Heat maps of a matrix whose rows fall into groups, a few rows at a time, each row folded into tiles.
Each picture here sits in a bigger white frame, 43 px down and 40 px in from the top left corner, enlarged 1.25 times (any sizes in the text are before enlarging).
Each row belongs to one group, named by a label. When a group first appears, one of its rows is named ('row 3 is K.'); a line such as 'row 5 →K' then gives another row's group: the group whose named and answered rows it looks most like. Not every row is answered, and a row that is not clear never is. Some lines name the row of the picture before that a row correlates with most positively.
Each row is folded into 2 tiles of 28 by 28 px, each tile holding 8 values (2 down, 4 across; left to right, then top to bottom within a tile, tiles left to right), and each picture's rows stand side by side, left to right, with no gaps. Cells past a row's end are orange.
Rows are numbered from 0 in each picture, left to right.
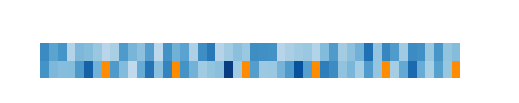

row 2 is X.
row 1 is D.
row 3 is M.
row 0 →M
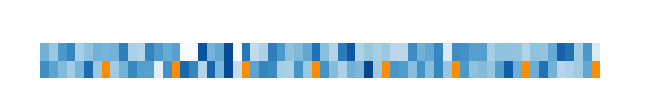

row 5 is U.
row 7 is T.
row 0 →X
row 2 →U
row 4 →X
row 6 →M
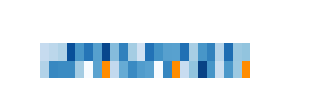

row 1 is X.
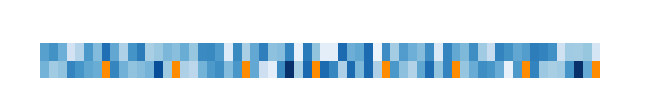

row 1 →X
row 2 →D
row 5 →D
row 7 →M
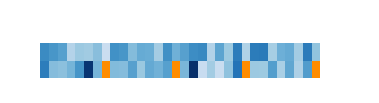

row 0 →M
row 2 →T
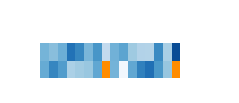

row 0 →T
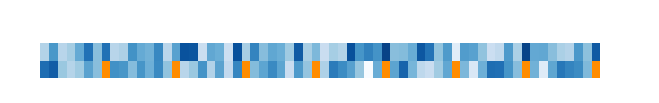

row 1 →U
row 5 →T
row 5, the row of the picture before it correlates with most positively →0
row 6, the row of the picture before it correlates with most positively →1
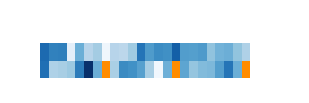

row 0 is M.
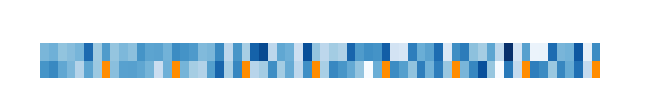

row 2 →D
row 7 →U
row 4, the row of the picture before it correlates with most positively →1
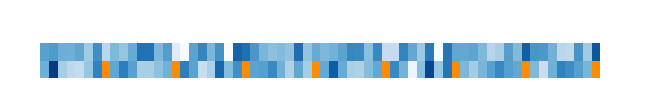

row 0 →T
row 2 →D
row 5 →D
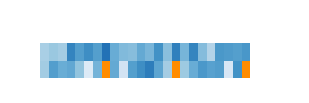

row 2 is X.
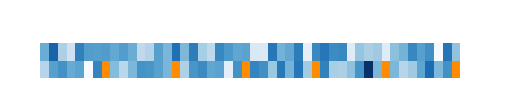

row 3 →U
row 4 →M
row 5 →D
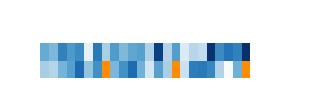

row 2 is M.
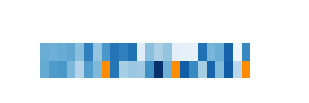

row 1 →M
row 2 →U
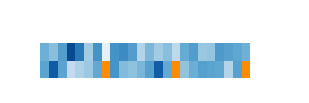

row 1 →M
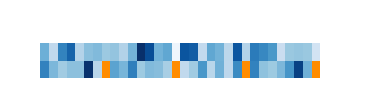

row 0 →X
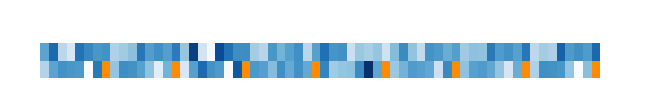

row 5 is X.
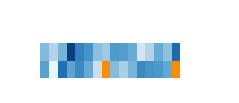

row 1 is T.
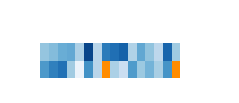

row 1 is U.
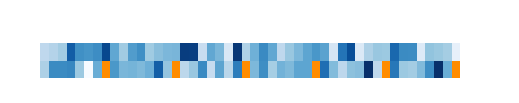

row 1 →X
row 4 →X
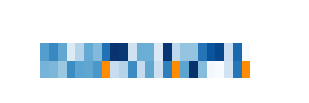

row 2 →T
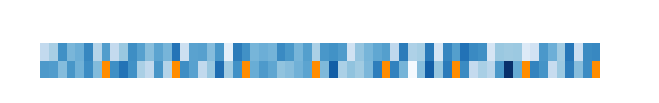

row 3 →T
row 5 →D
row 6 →M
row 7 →D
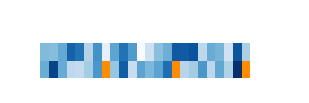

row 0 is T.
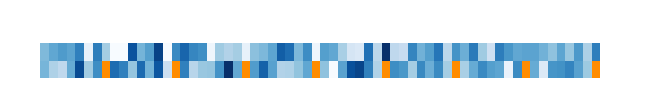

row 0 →D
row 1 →U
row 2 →M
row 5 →U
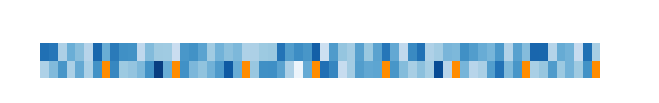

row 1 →M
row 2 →M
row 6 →D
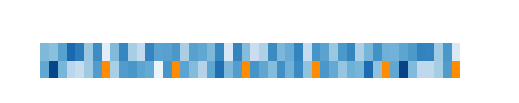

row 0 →T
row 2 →D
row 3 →U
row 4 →X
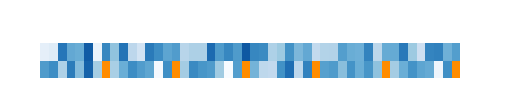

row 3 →D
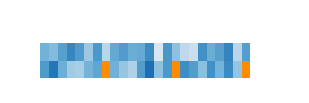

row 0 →T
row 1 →D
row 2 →U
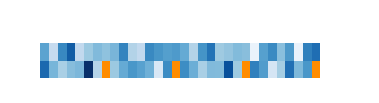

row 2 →X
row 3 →D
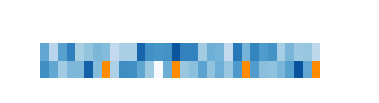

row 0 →X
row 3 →M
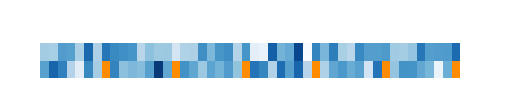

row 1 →M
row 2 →U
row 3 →U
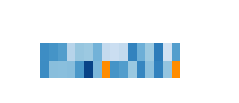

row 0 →M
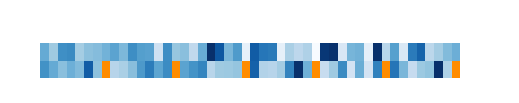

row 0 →X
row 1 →D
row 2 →T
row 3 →M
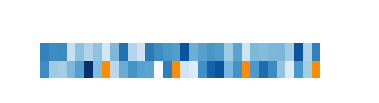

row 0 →M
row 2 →D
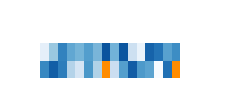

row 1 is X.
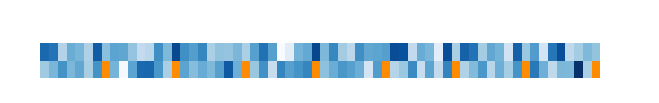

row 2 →M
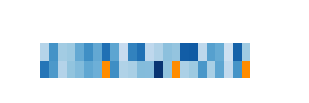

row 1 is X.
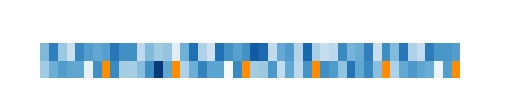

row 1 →M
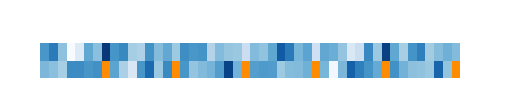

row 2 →M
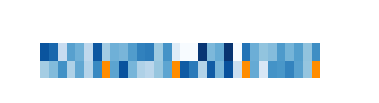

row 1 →T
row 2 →U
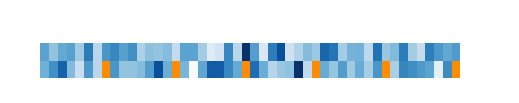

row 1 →M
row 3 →X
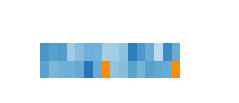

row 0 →M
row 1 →D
